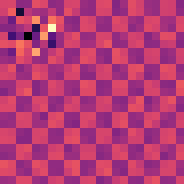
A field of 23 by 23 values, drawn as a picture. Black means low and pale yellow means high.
In the top left lies a patch that is rougher than the rest. Values change most from cell to cell in the top left. A checkerboard runs through the table. The halves do not mirror each other.
